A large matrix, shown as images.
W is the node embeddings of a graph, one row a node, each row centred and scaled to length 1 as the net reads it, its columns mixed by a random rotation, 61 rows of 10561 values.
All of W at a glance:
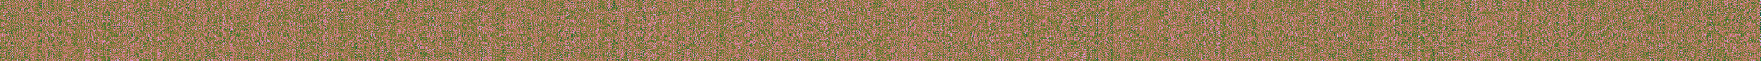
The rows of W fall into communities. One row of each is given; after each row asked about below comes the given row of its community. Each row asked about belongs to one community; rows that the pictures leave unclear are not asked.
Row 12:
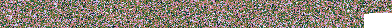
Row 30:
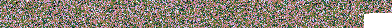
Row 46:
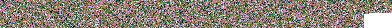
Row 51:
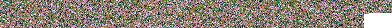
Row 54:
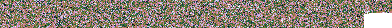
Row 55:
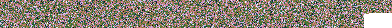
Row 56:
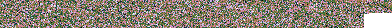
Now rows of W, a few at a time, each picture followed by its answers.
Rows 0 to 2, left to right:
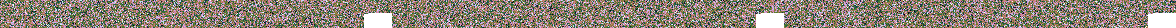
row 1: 51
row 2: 54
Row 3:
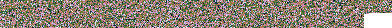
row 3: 51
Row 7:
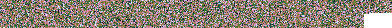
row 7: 46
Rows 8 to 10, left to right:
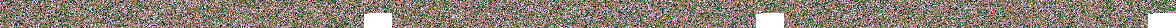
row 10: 55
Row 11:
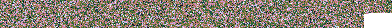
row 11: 54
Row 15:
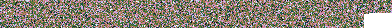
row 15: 12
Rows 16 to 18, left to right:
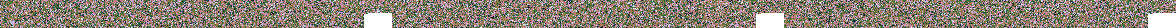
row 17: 55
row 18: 55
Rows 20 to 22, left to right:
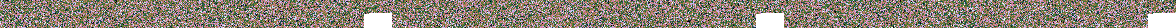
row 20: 51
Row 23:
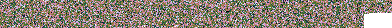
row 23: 46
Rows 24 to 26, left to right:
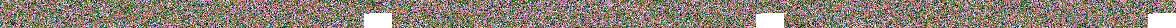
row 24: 55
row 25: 56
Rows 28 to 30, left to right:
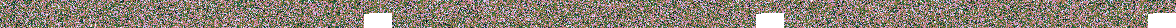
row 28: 51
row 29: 12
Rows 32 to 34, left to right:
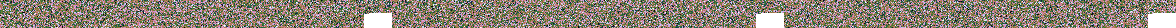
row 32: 51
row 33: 55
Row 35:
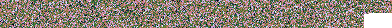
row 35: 55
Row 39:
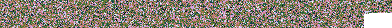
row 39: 54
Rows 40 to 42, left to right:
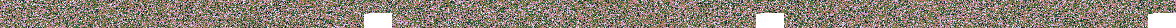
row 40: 54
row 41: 30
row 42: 51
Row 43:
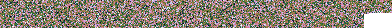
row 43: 46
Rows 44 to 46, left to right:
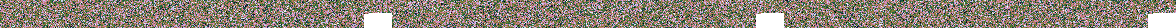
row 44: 46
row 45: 54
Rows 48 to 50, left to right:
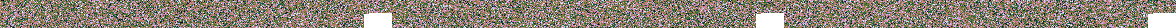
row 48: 46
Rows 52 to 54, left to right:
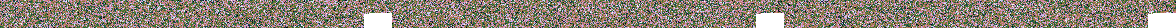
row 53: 54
